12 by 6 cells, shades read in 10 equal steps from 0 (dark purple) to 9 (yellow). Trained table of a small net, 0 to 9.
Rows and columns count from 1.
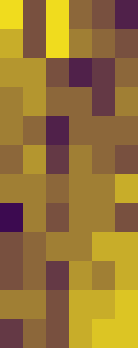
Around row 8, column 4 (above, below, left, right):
5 5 3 5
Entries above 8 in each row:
2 1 0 0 0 0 0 0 0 0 0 0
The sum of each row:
29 31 22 26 22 24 31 21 31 27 35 32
